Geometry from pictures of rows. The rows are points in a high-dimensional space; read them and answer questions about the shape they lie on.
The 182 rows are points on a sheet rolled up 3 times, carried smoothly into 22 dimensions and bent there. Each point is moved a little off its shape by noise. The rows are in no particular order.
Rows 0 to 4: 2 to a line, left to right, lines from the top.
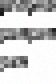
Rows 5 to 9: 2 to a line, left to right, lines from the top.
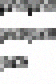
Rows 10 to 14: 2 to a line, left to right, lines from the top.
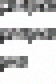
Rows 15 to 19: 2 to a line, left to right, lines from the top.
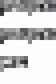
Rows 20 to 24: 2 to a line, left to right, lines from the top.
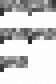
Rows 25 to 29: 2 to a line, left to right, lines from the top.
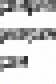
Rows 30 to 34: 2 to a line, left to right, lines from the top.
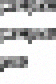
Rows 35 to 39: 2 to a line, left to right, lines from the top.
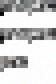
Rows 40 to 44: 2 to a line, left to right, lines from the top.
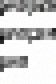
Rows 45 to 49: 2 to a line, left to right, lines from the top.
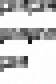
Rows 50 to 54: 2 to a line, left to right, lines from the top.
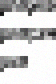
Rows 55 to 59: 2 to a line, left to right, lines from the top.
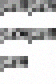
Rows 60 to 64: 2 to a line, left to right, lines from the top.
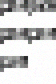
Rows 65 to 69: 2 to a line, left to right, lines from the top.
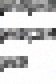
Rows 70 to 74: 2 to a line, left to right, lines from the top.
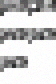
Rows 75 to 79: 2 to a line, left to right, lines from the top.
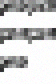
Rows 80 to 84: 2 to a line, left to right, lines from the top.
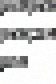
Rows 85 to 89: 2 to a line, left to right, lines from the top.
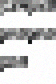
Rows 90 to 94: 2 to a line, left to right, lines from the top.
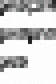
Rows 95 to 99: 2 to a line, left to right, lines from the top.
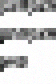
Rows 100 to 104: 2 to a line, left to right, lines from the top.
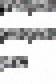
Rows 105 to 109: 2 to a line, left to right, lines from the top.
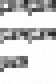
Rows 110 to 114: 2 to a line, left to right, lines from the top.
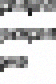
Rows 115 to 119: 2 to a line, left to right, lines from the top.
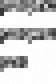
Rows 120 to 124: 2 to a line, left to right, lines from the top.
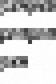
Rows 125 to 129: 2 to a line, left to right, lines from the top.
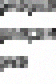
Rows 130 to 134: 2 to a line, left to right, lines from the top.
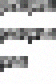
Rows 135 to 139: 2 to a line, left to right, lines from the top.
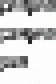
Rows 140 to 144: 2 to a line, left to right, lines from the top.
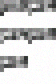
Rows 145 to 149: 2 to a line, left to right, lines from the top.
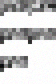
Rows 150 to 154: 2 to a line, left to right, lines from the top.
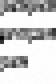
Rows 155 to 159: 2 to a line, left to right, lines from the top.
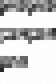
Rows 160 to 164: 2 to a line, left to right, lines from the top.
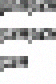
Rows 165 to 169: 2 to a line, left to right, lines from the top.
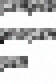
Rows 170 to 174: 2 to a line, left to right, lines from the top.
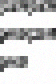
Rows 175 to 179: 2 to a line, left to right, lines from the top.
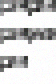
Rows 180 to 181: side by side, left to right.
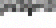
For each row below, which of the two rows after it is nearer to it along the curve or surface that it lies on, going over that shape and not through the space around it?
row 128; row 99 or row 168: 168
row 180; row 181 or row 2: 181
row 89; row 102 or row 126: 126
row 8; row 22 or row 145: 145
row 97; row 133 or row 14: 14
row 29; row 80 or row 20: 20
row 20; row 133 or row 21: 21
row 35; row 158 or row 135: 135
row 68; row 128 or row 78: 128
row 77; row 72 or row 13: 13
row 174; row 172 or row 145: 145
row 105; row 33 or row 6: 6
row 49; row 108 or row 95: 95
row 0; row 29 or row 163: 29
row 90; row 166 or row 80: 166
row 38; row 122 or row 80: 122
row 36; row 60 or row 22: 60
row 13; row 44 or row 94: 44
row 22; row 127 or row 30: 127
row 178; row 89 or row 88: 88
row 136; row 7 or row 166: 7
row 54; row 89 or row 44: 44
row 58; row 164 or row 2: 2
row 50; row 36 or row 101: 101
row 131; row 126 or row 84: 84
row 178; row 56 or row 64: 56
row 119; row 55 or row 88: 88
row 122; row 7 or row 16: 7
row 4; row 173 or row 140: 173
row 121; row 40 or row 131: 40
